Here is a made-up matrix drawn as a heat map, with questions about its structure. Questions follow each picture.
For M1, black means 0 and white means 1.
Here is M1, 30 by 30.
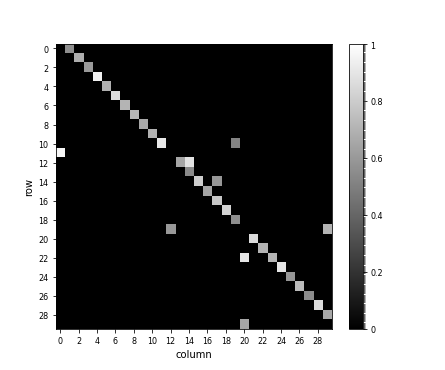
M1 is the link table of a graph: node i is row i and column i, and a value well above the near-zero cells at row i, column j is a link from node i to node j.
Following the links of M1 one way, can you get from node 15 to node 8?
no
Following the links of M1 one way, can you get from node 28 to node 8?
no
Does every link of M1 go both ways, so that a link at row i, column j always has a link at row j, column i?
no
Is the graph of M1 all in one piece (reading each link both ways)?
yes
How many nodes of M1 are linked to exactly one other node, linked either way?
0
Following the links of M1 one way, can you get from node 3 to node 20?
yes
